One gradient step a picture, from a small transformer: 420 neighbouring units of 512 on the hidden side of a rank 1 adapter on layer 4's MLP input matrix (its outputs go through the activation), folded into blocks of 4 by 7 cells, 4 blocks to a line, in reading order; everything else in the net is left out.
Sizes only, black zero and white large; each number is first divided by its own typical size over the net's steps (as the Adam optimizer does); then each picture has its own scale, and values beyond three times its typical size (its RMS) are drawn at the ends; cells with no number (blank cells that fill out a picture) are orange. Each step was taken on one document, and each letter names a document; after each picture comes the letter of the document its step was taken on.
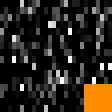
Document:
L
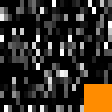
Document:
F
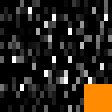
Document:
L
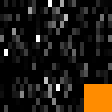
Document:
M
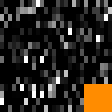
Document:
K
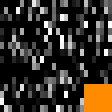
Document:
F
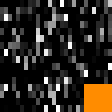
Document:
M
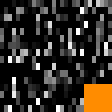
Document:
F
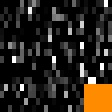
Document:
L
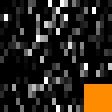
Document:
M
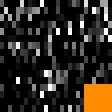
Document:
K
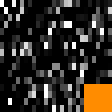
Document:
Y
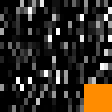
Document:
K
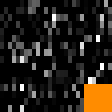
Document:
L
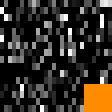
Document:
F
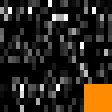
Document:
M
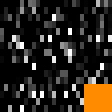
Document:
L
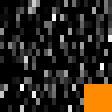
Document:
L
